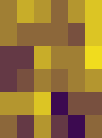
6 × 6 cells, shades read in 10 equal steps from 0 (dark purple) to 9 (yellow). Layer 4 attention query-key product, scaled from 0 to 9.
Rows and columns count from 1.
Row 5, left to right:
6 6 8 0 3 3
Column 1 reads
5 5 2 2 6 4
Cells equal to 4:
7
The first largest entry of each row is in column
6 6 6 6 3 3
